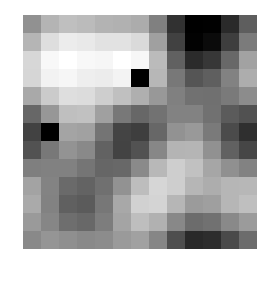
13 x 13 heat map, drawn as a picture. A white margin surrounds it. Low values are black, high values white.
The top middle is the roughest part. No single row or column stands out from its neighbours. There are two isolated cells, each far lower than the cells round it. The top right is the ninth with the lowest average. The top left is the ninth with the highest average.
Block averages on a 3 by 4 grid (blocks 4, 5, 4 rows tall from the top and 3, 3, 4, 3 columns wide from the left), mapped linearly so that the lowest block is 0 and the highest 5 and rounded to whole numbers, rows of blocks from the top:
5 5 1 0
2 2 2 1
2 2 3 2
